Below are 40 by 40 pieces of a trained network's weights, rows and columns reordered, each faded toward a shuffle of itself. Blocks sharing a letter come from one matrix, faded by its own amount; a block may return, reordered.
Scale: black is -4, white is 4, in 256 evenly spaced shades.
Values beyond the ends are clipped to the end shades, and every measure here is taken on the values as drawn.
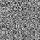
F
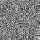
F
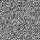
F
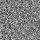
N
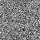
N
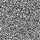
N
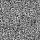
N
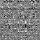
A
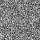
N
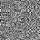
F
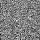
N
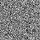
N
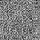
F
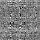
A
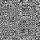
F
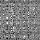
A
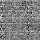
A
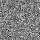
N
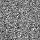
N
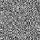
F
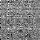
A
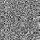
F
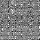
A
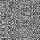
F
